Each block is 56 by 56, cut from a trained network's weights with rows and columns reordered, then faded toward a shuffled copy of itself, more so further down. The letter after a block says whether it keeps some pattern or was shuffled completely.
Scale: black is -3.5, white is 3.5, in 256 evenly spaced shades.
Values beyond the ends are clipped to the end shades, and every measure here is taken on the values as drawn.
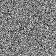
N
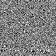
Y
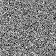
N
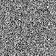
Y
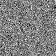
N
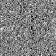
Y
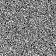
N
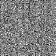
Y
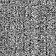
Y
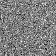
N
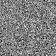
N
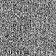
Y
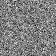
N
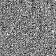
Y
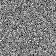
N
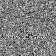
Y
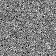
N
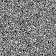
N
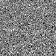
Y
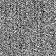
Y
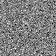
N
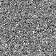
N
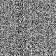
Y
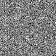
Y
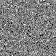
N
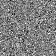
N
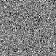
Y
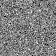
N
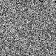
Y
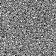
N
